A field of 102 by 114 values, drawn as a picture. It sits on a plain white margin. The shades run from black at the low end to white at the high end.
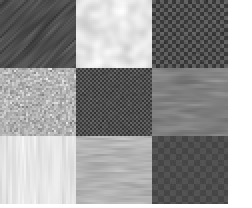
The table splits into 3 rows of 3 panels. Panel 1,1: low, slanting up to the right, faint in contrast. Panel 1,2: very high, blotchy, faint in contrast. Panel 1,3: low, checkered. Panel 2,1: high, fine-grained. Panel 2,2: low, checkered. Panel 2,3: middling, streaked across, faint in contrast. Panel 3,1: very high, streaked downward, faint in contrast. Panel 3,2: high, streaked across, faint in contrast. Panel 3,3: low, checkered, faint in contrast.
